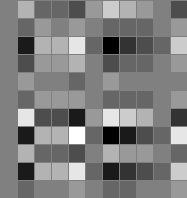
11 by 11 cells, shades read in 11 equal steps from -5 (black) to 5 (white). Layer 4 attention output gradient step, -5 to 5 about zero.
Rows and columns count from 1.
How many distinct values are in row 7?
8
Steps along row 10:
down up same up down down up up up up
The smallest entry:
-5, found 2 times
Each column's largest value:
0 4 2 2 5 1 4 3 2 0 4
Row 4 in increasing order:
-2 -2 -1 -1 0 0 0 1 1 1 2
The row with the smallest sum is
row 3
